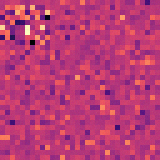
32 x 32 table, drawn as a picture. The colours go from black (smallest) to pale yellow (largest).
Values change most from cell to cell in the top left. A few values lie far out on both sides of the bulk. In the top left lies a patch that is rougher than the rest. No overall slope runs across the table.
